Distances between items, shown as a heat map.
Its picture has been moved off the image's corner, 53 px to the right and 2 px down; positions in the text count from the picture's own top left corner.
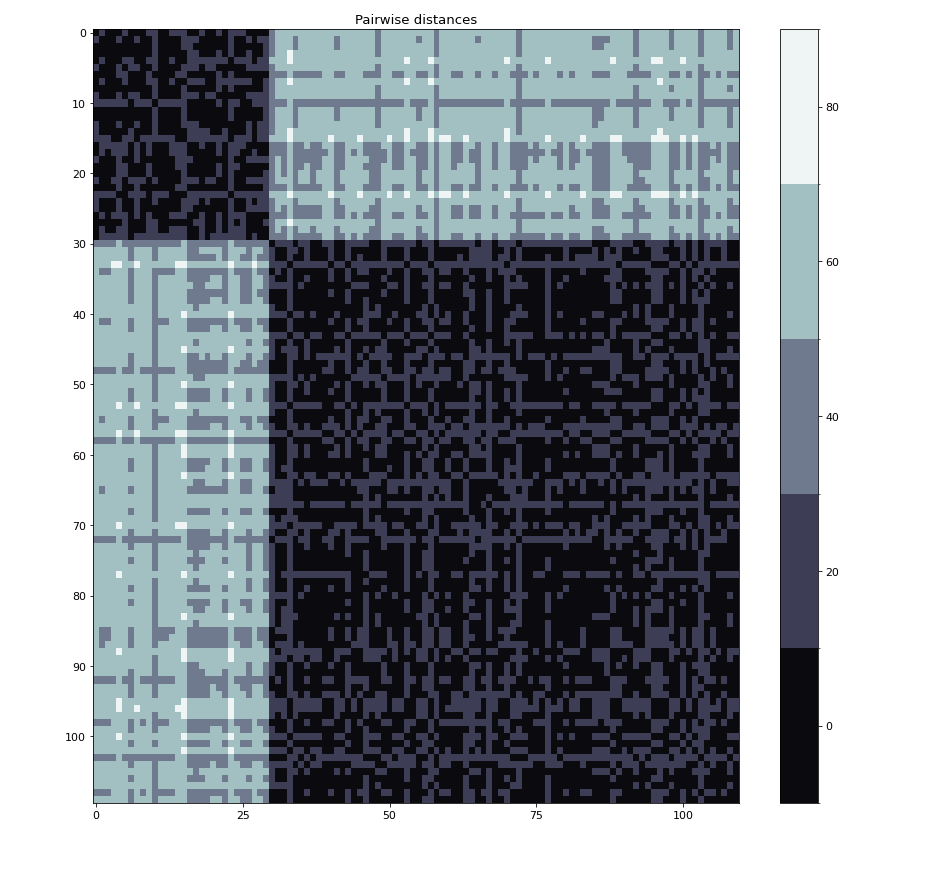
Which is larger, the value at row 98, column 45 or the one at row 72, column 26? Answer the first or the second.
the second
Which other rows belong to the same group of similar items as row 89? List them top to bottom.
30, 31, 32, 33, 34, 35, 36, 37, 38, 39, 40, 41, 42, 43, 44, 45, 46, 47, 48, 49, 50, 51, 52, 53, 54, 55, 56, 57, 58, 59, 60, 61, 62, 63, 64, 65, 66, 67, 68, 69, 70, 71, 72, 73, 74, 75, 76, 77, 78, 79, 80, 81, 82, 83, 84, 85, 86, 87, 88, 90, 91, 92, 93, 94, 95, 96, 97, 98, 99, 100, 101, 102, 103, 104, 105, 106, 107, 108, 109
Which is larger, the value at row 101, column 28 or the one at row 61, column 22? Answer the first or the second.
the first
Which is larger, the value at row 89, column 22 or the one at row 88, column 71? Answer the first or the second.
the first
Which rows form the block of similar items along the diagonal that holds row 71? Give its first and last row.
30 to 109
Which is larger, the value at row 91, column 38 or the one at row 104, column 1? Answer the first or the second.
the second
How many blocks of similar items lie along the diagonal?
2
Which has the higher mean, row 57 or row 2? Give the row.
2
